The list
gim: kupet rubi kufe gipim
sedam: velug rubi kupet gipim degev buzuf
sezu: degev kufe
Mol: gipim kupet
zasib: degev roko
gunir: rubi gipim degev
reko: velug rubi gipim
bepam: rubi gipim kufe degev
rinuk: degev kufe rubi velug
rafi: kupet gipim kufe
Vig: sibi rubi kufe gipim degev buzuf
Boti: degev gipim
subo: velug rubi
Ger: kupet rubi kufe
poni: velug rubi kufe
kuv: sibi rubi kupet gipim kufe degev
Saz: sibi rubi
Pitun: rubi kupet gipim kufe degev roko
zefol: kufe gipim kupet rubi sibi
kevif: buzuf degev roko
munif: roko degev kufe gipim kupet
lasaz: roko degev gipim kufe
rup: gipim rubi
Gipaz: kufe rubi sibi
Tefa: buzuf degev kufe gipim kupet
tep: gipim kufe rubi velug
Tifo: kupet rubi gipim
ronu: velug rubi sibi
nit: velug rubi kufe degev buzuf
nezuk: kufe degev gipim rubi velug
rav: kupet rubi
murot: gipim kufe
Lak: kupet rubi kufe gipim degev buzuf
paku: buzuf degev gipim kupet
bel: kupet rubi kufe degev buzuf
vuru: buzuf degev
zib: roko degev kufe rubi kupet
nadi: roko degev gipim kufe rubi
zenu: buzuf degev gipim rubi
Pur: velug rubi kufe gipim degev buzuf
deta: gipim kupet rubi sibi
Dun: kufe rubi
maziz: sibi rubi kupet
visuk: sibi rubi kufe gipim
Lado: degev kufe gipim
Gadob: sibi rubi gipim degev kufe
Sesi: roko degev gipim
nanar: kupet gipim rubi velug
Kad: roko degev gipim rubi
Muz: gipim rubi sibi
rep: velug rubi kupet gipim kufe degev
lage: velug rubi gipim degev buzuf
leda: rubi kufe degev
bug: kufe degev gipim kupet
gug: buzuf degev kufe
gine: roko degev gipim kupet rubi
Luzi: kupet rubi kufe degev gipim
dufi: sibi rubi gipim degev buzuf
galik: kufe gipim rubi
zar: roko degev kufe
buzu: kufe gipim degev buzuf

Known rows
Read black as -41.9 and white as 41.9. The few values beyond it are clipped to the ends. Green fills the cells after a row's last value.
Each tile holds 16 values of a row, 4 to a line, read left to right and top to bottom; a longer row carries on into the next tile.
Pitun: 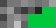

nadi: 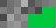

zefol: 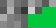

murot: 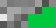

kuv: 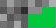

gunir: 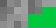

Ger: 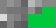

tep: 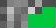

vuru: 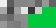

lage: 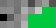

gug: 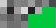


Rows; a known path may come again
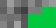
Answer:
kuv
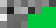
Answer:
sezu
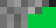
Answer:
poni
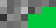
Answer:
buzu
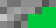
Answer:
murot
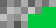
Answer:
rup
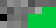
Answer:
Vig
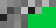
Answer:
bel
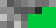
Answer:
munif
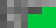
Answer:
Luzi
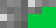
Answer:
Ger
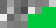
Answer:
deta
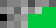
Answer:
lage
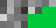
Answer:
zefol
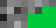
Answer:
rep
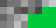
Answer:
gine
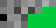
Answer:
Lak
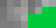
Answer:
gunir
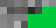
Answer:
zib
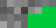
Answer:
Gadob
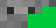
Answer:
leda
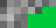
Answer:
galik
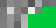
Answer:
reko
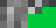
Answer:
tep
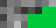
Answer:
Pitun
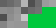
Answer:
Kad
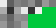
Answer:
vuru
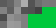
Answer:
nadi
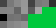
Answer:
Pur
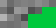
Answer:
Lado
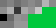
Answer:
sedam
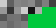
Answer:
gug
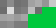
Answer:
Tifo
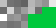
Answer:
Mol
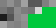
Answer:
dufi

